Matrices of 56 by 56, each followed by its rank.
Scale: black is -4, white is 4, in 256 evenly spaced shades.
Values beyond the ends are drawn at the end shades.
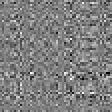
five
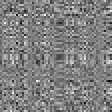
five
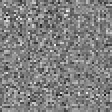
ten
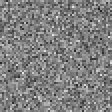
full rank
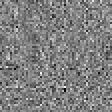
ten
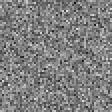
full rank
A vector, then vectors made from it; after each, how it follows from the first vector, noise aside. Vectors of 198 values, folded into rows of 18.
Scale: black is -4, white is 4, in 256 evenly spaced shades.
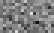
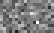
sign-scrambled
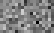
sign-scrambled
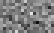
copied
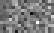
sign-scrambled
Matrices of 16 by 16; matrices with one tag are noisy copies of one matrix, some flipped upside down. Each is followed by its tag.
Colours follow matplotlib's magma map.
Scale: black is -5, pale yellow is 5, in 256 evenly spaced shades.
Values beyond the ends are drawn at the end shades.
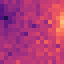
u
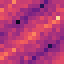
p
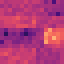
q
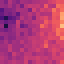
u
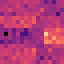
q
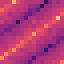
p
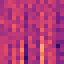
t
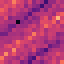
p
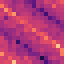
p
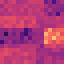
q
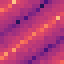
p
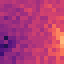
u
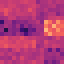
q
